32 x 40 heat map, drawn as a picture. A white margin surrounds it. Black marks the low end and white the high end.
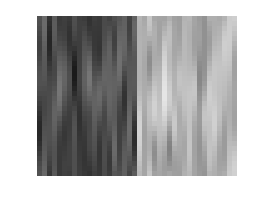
It is made of 1 by 2 panels. Panel 1,1: low, streaked downward. Panel 1,2: high, streaked downward.
